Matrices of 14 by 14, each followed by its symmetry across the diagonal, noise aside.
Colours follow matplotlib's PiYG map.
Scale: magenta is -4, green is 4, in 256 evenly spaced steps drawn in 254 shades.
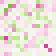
symmetric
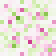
symmetric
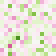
neither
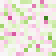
neither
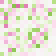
symmetric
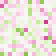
neither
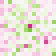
neither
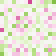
symmetric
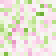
neither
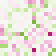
symmetric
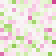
neither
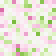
neither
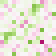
symmetric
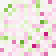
symmetric
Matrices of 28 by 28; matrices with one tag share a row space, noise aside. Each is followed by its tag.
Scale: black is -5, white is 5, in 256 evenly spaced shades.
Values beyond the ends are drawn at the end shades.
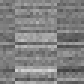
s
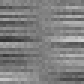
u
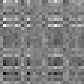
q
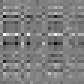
q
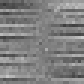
u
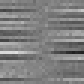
u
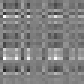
q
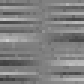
u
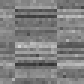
s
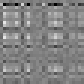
q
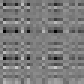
q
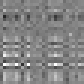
q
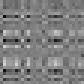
q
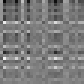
q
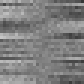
u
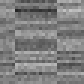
s
